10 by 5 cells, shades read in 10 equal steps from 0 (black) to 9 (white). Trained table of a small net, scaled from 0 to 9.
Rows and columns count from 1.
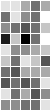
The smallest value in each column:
1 3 0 3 3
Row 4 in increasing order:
0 1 4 7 9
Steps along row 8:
up down up up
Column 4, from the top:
4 4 4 4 6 7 6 4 3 4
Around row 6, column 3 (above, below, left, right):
5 6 4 7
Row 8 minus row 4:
2 -3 3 0 -1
